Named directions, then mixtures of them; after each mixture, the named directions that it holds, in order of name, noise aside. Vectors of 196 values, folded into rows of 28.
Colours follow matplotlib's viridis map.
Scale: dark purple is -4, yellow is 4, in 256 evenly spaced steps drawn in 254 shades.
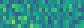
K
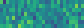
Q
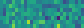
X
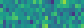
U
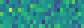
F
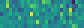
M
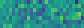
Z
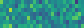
F, Q, Z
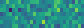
F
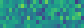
Z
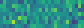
K, Q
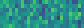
M, X, Z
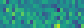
F, Q, X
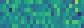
F, Z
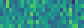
M, Q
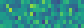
F, M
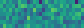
Z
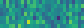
M, Q, X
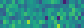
U, X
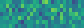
M, Z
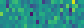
M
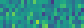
M, U, X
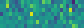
M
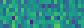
Q, X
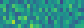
K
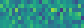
K, M, Z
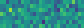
F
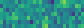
U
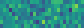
F, M, Z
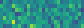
K, X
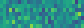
F, K, Z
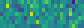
K, M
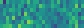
Q
